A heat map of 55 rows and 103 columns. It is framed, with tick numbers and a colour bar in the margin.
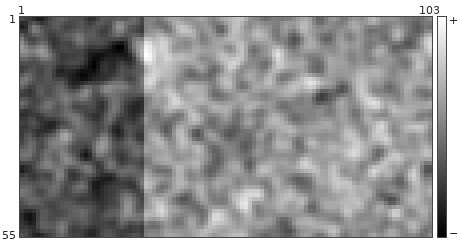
Overall the values sit about 50% of the way up the scale. The right part is higher, past a seam about 30% of the way across. The field is mottled with small blotches. No regular stripes run through it. No lone cell stands out from its neighbours.
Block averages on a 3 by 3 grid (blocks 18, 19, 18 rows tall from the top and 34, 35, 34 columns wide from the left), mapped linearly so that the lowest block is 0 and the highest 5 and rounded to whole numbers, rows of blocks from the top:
0 5 4
0 4 5
0 5 5
